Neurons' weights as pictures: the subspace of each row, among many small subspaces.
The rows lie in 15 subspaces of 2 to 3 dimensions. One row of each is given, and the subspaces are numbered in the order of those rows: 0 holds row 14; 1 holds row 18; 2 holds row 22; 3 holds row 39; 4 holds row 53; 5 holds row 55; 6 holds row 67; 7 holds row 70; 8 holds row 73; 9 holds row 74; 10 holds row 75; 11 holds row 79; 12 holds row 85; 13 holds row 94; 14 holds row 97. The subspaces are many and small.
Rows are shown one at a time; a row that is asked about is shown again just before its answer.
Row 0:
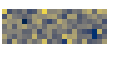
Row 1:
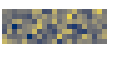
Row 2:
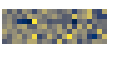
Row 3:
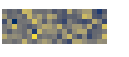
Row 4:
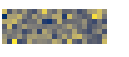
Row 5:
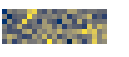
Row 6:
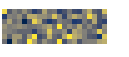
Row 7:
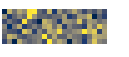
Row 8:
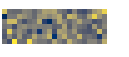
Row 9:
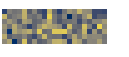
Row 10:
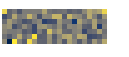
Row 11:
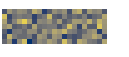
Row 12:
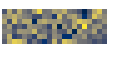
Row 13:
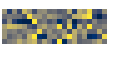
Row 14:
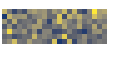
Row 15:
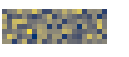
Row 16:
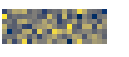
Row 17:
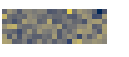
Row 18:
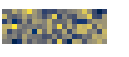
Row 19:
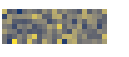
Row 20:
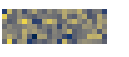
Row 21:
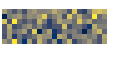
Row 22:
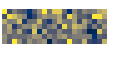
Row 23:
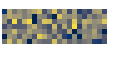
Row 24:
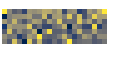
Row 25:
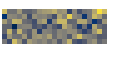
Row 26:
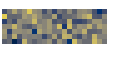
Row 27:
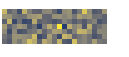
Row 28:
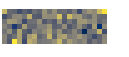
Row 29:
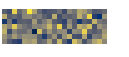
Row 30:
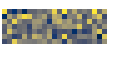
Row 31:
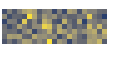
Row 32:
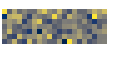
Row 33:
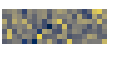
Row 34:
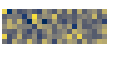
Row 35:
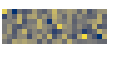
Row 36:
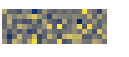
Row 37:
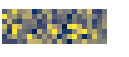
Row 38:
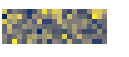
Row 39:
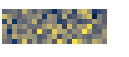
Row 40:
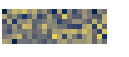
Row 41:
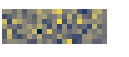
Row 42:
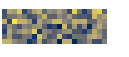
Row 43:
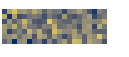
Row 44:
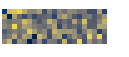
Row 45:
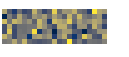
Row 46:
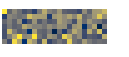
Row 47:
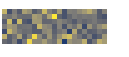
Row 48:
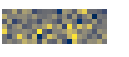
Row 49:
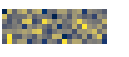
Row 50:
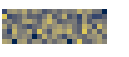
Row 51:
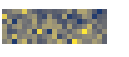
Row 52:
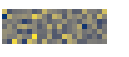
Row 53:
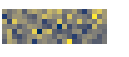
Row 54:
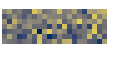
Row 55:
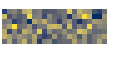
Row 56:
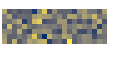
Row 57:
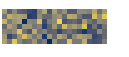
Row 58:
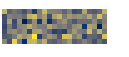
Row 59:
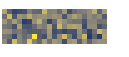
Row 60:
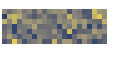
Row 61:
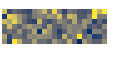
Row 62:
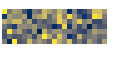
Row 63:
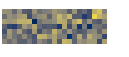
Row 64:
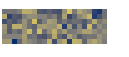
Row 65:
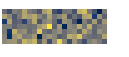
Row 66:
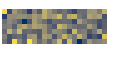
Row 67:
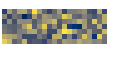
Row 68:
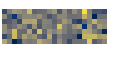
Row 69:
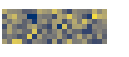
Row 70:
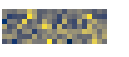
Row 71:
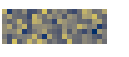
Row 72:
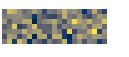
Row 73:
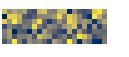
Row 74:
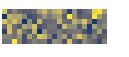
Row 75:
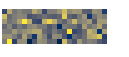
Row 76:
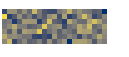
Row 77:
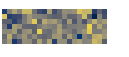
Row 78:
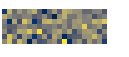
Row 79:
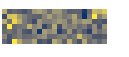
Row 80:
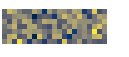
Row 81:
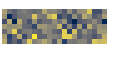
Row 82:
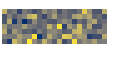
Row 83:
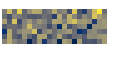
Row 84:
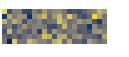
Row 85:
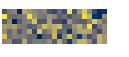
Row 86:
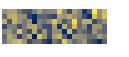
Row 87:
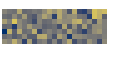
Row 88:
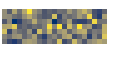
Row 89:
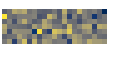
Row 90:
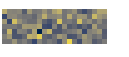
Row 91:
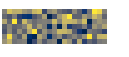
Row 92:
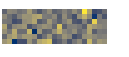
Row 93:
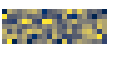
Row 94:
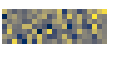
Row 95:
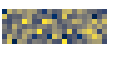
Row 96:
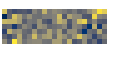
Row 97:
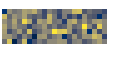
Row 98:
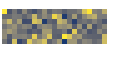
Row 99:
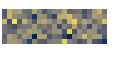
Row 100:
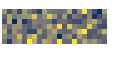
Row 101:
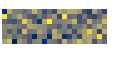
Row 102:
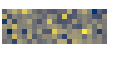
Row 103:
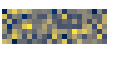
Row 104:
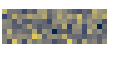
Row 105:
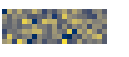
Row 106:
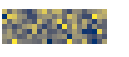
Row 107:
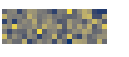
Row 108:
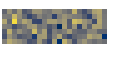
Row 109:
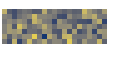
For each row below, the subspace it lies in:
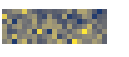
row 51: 3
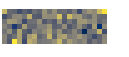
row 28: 1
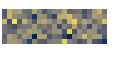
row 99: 8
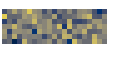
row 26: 1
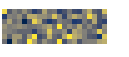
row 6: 10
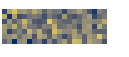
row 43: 0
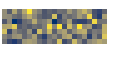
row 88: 1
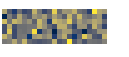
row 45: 6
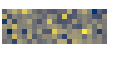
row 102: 0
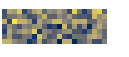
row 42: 3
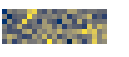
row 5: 7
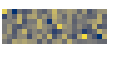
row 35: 6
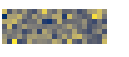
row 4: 9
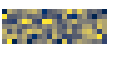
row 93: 10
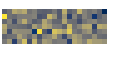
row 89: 13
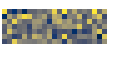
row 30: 6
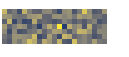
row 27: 3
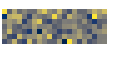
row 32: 8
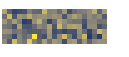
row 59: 0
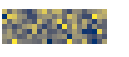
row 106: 2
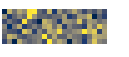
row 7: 7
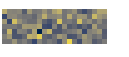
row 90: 4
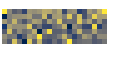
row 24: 13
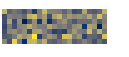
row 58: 14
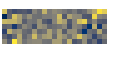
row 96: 1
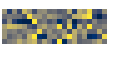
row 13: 5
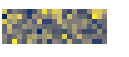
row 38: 9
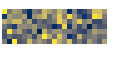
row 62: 5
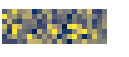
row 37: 6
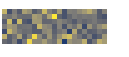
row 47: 8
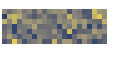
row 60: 8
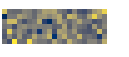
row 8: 10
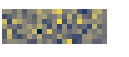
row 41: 4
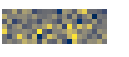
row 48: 13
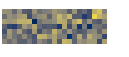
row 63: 5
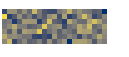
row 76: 12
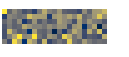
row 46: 14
